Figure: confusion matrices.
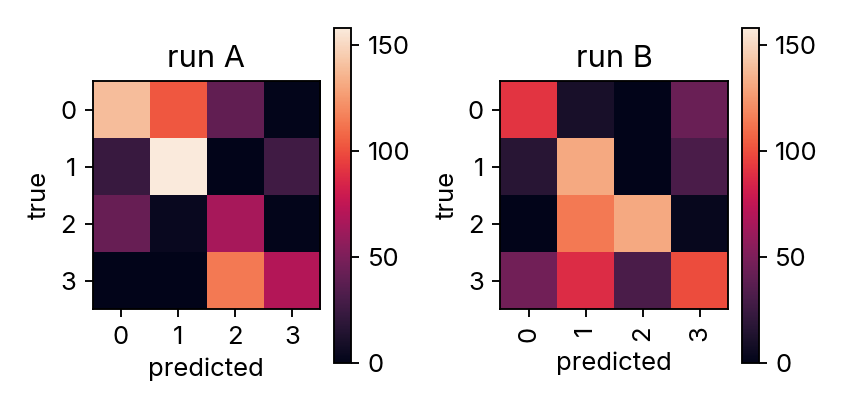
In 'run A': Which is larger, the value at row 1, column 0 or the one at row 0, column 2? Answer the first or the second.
the second
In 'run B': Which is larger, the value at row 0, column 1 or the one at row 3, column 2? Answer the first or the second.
the second
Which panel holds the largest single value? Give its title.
run A
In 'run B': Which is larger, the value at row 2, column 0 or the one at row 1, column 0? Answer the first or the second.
the second
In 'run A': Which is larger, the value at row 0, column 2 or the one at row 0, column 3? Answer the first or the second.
the first
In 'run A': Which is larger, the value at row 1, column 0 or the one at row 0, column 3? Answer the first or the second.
the first
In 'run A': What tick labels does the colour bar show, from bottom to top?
0, 50, 100, 150
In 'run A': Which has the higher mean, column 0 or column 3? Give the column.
0
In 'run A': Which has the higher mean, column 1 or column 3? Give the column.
1
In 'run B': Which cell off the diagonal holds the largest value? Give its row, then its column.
2, 1
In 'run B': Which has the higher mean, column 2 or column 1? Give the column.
1
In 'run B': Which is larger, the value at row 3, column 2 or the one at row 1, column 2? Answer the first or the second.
the first
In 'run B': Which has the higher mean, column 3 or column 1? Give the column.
1
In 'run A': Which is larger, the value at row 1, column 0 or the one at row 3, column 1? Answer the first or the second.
the first
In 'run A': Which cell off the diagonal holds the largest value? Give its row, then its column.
3, 2
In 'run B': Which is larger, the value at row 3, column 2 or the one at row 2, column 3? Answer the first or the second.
the first
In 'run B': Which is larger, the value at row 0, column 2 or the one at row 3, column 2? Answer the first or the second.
the second
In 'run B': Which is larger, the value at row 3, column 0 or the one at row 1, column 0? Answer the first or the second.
the first
